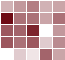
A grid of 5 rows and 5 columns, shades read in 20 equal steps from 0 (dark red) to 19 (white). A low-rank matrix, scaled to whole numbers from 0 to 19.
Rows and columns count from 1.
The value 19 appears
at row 3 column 4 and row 5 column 1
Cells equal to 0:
1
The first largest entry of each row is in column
1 4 4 4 1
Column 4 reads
13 12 19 15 7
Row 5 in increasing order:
7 12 15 17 19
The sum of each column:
44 49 42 66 53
